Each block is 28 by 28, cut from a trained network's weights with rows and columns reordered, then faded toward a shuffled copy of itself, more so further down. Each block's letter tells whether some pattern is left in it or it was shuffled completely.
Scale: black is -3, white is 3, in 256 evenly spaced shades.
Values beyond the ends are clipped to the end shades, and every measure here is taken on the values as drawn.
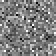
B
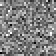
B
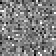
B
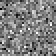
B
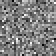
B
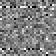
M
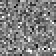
B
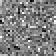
B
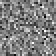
B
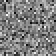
B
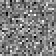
B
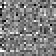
M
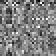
M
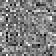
M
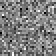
B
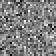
B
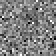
B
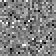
B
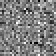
M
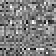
M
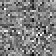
M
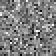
B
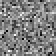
B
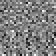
M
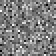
B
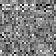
M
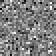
B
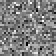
B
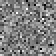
B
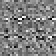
M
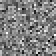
B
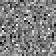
B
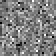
B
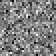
B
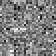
M
